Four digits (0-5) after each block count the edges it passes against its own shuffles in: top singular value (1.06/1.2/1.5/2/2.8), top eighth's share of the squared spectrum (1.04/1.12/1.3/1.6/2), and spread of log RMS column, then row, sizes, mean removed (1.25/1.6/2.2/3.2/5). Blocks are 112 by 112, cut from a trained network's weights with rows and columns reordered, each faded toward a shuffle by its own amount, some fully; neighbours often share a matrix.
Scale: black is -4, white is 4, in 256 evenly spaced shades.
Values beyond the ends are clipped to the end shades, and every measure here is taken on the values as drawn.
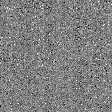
2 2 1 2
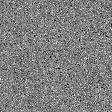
0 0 0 0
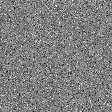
0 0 0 0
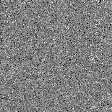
1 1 0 1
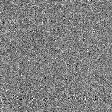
2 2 0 2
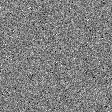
0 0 0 0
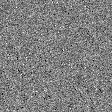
0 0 0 0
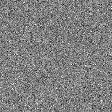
3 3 0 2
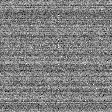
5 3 1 2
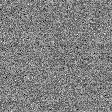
1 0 0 0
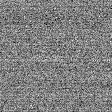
3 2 0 0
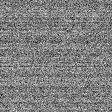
3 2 0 0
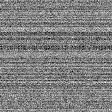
5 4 2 3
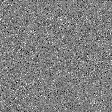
1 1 0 0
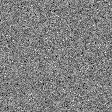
0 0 0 0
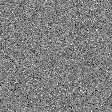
1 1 0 0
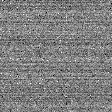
4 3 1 1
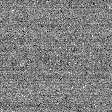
2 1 0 0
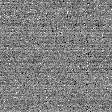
3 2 1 0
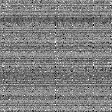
5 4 3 2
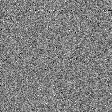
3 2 0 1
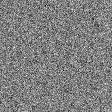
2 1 0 0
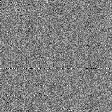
3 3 1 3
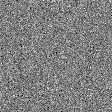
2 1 0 1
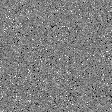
2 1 0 0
